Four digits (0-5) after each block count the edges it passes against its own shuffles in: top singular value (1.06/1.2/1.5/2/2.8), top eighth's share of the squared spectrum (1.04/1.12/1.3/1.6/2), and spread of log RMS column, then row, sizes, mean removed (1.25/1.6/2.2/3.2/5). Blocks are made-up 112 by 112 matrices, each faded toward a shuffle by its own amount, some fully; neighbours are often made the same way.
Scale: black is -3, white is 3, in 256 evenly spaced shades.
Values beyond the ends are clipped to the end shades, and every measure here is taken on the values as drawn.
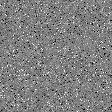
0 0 0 0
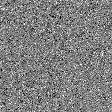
0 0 0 0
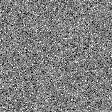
0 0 0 0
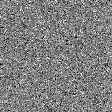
0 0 0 0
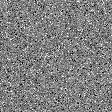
0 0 0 0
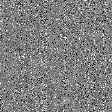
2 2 3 0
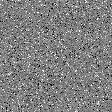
2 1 0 0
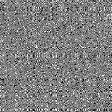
5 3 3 2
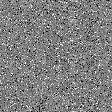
3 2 0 0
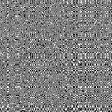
5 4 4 4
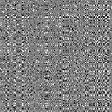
5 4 4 3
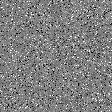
2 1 0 0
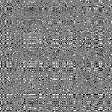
5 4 3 3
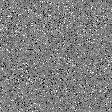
3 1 0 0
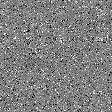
2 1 0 0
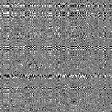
5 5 3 4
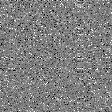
4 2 1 2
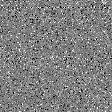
3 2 0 1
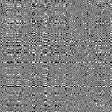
5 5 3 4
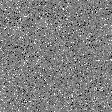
1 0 0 0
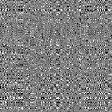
5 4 3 4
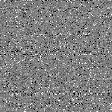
4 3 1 2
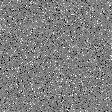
0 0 0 0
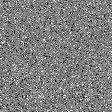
3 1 0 0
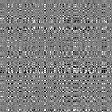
5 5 4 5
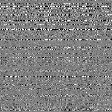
4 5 1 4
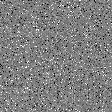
2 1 0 0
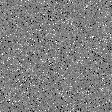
1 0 0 0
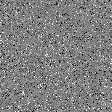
2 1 0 0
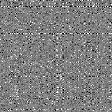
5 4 2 3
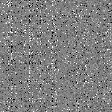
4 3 2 2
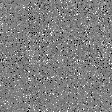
3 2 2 1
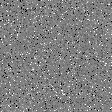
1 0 0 0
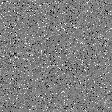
2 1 0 1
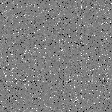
2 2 1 0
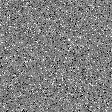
0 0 0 0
